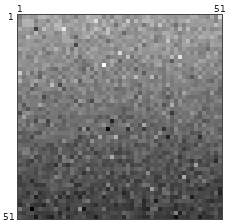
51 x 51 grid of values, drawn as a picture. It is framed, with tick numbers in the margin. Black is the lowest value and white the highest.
Values rise toward the top. The histogram is bell-shaped. The texture is fine-grained noise. There are no regular stripes.
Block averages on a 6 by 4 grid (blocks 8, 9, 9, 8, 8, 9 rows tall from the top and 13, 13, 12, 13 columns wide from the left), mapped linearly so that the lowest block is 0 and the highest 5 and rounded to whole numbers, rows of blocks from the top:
5555 | 4444 | 3333 | 2222 | 1111 | 0000
